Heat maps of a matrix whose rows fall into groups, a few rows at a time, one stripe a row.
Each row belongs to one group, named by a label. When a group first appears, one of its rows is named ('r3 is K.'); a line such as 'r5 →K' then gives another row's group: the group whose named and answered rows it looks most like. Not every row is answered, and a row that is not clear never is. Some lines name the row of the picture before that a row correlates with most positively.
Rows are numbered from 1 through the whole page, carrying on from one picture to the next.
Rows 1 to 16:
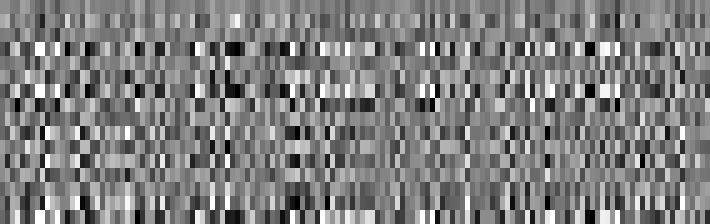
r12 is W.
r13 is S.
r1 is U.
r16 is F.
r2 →U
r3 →U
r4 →F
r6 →S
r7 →F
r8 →U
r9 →S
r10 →W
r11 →S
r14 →W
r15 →W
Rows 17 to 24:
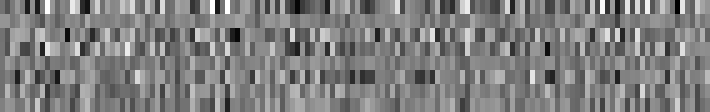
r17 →W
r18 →U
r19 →F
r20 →W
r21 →S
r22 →U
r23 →S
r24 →S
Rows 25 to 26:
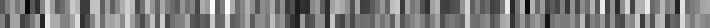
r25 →W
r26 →W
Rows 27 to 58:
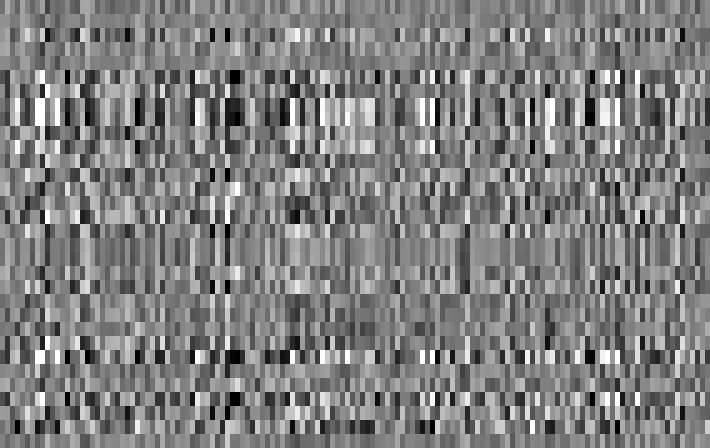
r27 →S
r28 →U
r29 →S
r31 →U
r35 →F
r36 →S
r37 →F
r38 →W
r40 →U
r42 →W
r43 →S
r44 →S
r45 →S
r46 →U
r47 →S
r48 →W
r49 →W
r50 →U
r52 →F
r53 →S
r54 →U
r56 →S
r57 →U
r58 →W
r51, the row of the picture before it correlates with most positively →26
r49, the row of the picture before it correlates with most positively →26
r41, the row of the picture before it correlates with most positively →25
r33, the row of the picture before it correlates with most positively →26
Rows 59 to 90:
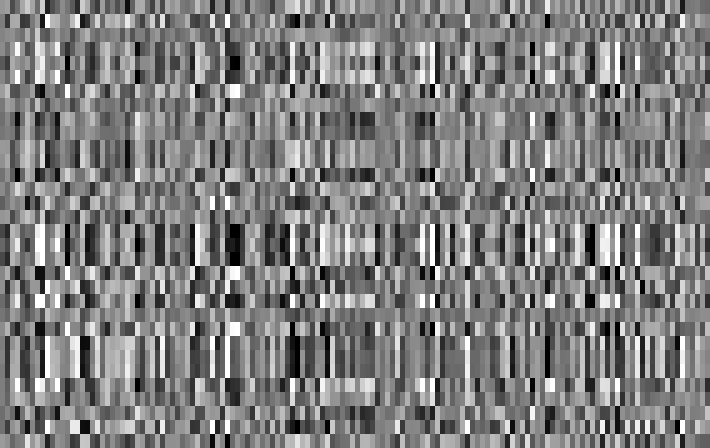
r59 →S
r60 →W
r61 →S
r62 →F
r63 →F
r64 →F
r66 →S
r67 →U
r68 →U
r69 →S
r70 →S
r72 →F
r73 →W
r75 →F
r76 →F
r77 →F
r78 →U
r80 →F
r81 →W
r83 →W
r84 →W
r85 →W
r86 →F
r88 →U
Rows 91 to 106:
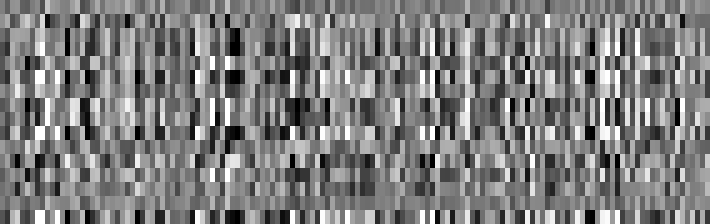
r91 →W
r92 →S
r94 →F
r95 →W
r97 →F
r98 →W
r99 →W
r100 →F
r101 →S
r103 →W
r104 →U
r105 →W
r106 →F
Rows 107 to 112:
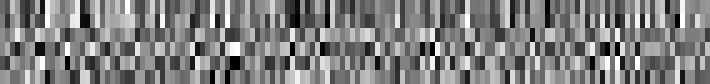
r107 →W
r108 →W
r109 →F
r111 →F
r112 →S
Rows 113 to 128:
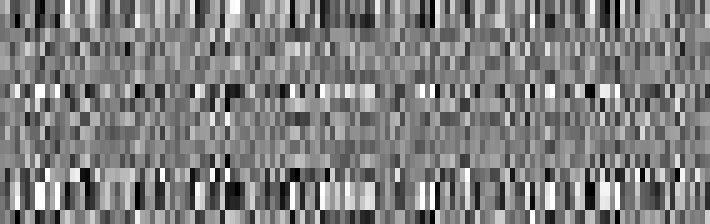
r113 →U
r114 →U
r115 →W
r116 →S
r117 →U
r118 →U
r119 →F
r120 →S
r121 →W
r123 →U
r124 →S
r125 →W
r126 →F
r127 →F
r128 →U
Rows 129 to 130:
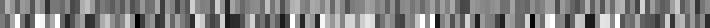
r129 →S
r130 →F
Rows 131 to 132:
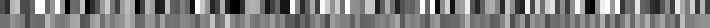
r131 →F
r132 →W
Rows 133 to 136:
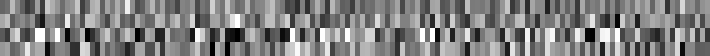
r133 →W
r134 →U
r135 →F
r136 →S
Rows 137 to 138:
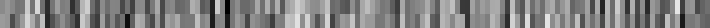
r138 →S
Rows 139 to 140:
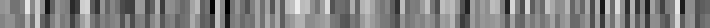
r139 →S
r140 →S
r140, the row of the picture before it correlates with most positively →137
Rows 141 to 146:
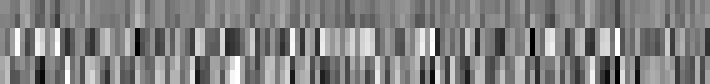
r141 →U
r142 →U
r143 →F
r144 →F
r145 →U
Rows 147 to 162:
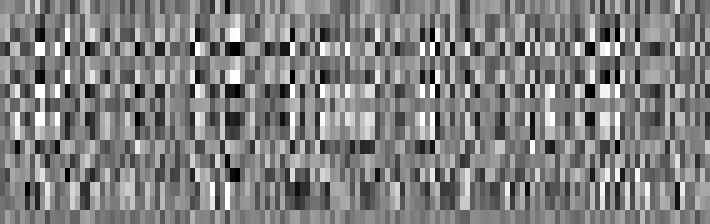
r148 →U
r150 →F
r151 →U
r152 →U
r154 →S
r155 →F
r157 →U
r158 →S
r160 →W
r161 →W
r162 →S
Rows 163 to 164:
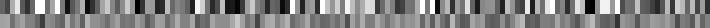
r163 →F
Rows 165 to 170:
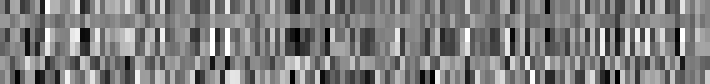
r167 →W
